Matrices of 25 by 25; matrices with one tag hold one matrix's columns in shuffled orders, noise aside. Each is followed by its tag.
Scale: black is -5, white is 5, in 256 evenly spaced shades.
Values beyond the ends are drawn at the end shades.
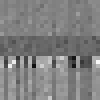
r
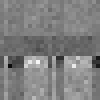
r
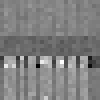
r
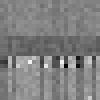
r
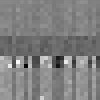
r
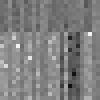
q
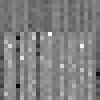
q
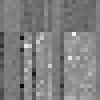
q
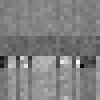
r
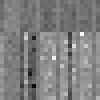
q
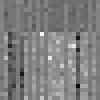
q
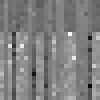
q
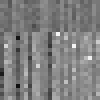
q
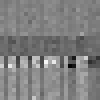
r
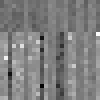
q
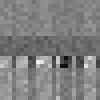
r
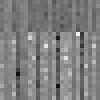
q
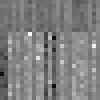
q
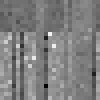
q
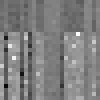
q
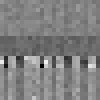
r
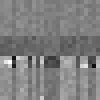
r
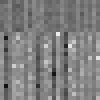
q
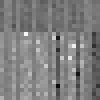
q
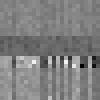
r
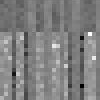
q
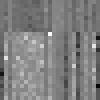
q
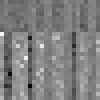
q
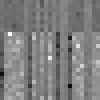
q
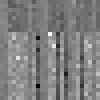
q
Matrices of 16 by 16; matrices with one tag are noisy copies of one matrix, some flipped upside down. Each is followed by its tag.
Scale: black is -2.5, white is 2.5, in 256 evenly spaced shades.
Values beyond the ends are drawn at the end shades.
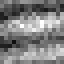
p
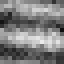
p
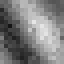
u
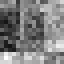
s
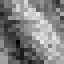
u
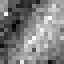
u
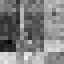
s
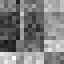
s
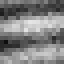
p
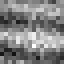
p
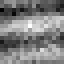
p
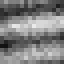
p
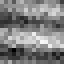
p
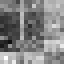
s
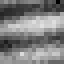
p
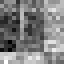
s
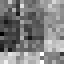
s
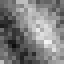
u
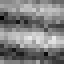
p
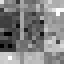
s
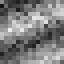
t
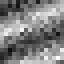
t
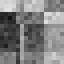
s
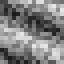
t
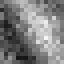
u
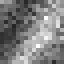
u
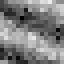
t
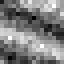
t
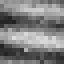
p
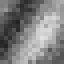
u
